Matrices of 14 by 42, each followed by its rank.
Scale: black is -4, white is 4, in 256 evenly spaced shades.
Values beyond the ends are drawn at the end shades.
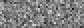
full rank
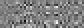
three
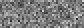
full rank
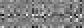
three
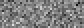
full rank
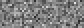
full rank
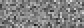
full rank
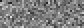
full rank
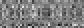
three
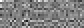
three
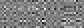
three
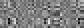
three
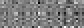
three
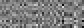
three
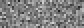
full rank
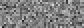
full rank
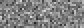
full rank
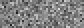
full rank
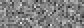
full rank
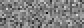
full rank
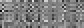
three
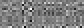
three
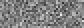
full rank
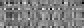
three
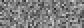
full rank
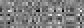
three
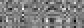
three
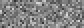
full rank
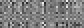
three
